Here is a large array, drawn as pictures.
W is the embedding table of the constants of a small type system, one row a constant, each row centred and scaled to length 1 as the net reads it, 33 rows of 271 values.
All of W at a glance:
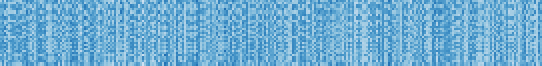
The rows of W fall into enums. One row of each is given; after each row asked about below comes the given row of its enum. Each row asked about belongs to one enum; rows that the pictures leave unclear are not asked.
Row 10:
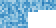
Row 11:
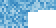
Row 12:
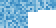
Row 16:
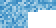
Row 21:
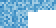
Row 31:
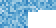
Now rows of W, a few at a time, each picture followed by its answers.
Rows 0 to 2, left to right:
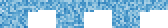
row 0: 31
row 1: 10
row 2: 21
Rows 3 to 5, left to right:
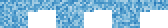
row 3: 21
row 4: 16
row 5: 10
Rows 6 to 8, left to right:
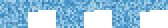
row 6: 10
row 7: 11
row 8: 21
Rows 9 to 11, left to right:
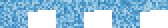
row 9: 21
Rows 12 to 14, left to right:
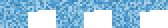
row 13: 16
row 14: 21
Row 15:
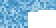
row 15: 11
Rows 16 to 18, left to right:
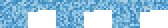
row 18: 10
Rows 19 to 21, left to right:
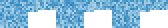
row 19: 12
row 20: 11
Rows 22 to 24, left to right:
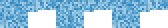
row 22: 12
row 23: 21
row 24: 12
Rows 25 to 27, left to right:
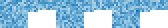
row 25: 16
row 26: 12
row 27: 31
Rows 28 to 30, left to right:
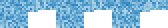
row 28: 12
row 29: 12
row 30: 11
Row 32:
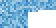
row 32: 31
